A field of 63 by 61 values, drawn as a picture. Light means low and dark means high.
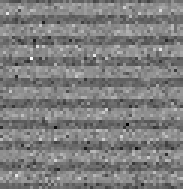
Average level on the scale: 50%. Slope: none. Histogram: bell-shaped. Stripes: horizontal, repeating 9 times.
